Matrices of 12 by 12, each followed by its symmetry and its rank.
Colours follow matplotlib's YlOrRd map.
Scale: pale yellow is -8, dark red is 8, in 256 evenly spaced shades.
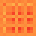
symmetric, rank one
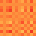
symmetric, rank one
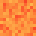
neither, full rank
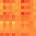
antisymmetric, rank two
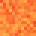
neither, full rank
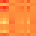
neither, rank one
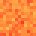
neither, full rank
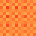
symmetric, rank one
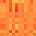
neither, rank two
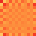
symmetric, rank one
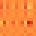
neither, rank one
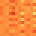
neither, rank two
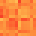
antisymmetric, rank two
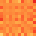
antisymmetric, rank two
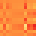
neither, rank one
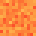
neither, full rank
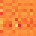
neither, rank two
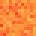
neither, full rank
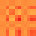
symmetric, rank one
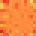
antisymmetric, rank two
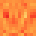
neither, rank two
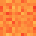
antisymmetric, rank two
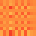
neither, rank one
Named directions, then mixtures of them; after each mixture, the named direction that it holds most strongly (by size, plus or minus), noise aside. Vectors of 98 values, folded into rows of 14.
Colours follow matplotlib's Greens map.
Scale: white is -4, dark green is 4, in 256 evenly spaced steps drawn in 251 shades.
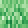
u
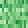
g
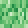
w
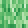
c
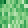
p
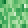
p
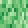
w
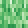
c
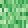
g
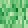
w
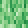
c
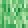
c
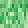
w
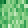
p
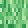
c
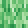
c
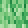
c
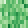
p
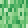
g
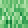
u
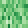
u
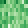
p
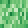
w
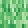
c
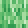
c
